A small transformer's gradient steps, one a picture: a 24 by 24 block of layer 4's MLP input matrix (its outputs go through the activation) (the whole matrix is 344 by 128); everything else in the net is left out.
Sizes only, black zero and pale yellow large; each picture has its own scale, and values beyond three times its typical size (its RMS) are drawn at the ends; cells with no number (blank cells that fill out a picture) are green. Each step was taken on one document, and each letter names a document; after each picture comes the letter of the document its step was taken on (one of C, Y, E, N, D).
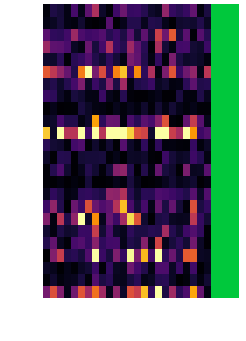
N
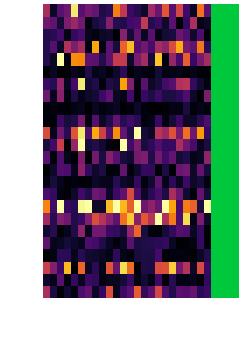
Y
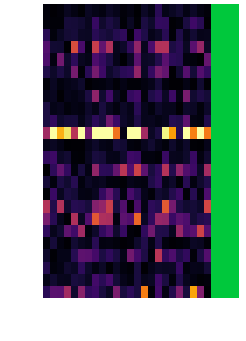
N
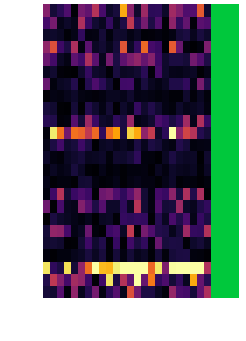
Y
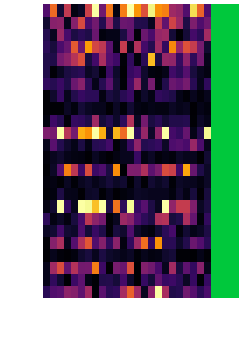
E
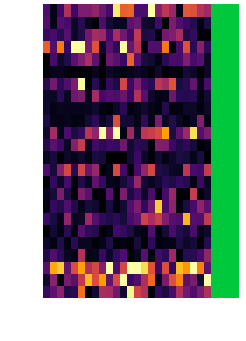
Y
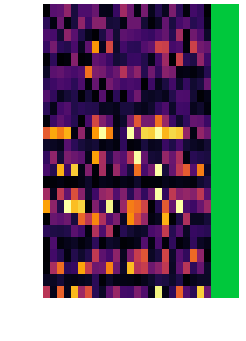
N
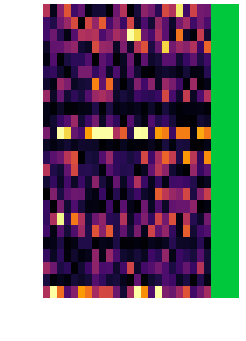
N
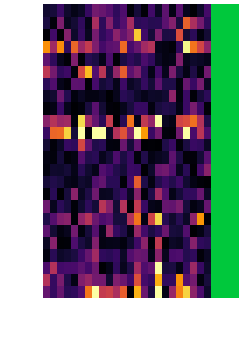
N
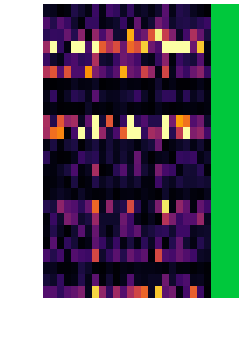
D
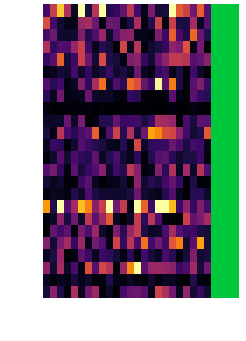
E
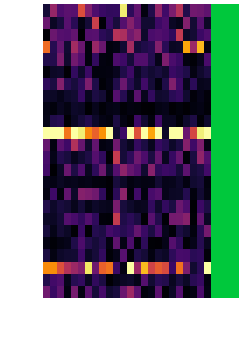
Y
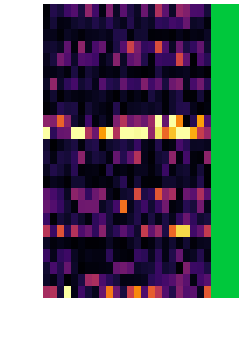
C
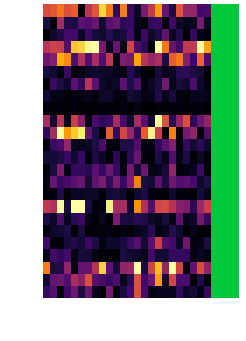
E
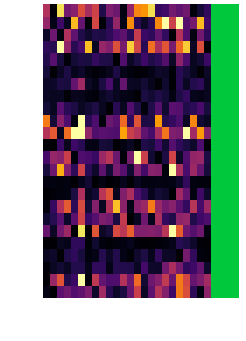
C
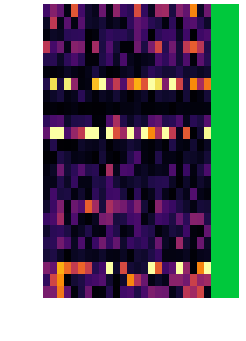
E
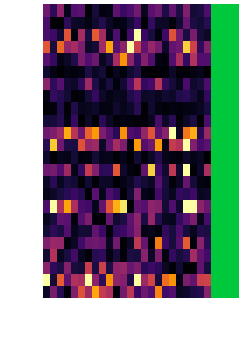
Y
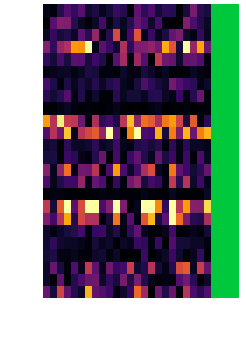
C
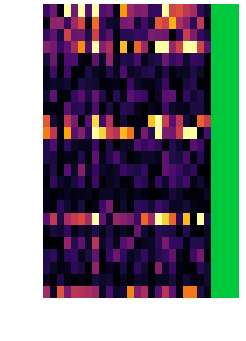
D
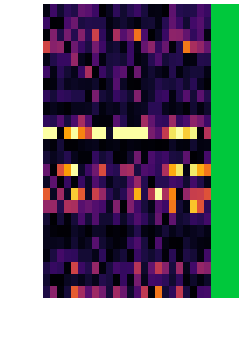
N
